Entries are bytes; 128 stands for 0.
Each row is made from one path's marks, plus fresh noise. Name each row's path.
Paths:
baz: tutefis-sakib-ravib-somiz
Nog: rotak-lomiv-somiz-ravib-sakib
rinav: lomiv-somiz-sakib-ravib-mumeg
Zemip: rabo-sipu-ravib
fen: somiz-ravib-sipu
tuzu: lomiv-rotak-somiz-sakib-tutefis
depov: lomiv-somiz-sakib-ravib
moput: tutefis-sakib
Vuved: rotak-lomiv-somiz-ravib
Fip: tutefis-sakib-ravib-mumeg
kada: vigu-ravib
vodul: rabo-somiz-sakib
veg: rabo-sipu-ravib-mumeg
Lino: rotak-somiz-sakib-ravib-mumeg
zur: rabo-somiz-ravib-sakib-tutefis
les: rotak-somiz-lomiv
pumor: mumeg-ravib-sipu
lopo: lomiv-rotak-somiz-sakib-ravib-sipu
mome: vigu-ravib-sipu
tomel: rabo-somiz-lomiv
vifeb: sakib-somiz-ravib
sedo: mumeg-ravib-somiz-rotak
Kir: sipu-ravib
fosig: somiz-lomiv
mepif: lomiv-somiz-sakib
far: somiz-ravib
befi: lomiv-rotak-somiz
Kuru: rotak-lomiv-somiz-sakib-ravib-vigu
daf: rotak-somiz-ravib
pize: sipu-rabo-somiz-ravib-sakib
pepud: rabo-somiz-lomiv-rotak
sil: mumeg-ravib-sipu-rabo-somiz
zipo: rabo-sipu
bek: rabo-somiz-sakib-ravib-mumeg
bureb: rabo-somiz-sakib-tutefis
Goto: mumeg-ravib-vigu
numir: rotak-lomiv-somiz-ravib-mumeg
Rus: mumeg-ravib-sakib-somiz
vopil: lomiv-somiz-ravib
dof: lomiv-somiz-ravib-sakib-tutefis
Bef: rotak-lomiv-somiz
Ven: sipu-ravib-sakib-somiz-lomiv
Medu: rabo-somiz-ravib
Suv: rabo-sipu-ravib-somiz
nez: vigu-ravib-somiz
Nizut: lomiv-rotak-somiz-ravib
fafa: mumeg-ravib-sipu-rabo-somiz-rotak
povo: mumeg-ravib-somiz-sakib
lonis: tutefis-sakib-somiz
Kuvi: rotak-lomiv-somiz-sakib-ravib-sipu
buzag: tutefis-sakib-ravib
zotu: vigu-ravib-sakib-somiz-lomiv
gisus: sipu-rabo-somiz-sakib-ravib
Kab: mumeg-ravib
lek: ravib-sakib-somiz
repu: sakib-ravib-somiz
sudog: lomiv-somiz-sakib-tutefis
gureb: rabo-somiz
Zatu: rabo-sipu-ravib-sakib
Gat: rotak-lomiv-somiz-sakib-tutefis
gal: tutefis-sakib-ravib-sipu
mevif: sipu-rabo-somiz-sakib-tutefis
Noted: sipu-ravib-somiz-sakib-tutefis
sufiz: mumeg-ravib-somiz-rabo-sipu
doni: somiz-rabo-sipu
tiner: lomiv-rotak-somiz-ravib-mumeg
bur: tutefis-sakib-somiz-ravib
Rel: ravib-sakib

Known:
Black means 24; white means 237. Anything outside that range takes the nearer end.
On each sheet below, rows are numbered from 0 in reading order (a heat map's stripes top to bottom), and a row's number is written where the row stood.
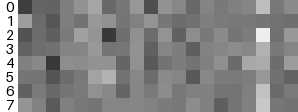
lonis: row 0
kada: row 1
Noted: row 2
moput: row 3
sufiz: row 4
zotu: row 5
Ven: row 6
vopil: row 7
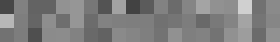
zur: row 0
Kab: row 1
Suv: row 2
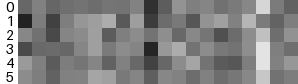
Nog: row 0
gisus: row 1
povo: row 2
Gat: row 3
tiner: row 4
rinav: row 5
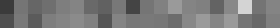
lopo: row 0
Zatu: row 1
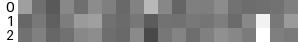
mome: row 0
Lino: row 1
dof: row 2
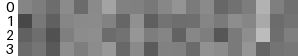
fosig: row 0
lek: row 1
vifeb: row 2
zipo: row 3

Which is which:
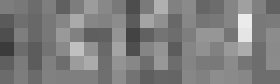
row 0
Bef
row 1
sudog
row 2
baz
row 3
bureb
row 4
gureb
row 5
Rel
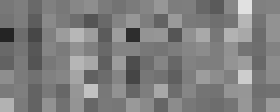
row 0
les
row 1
fen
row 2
mevif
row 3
Zemip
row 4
bek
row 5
Fip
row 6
tomel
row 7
pumor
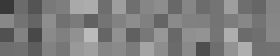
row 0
vodul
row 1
Kir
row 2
doni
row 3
mepif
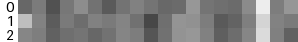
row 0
daf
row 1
numir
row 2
Vuved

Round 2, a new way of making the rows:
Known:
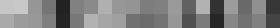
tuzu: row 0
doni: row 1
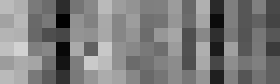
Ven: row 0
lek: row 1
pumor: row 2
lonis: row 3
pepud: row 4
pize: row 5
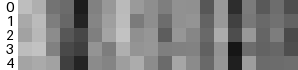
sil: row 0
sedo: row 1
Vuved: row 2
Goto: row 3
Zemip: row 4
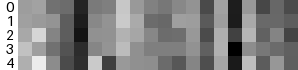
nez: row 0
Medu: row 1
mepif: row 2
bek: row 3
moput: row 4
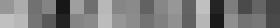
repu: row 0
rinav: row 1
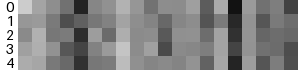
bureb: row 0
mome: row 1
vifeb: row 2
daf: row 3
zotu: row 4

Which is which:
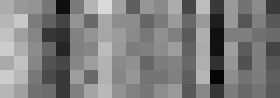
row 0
tomel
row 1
gal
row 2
veg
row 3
zur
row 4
Nog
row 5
Fip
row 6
sufiz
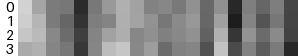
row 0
mevif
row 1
Noted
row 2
Gat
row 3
Bef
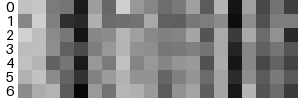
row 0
baz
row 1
Rel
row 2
sudog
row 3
Kuru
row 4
Rus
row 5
lopo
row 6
far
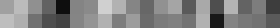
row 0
vopil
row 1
Lino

